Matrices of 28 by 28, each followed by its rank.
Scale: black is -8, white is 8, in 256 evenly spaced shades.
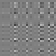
one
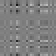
one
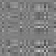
two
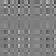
one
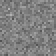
full rank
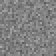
full rank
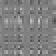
two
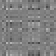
two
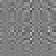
two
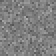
full rank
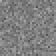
full rank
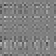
two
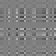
one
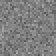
full rank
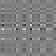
one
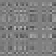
two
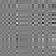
one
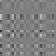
one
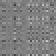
two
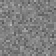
full rank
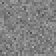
full rank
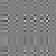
one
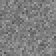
full rank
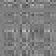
two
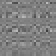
two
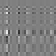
one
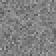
full rank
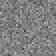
full rank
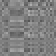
two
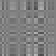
one
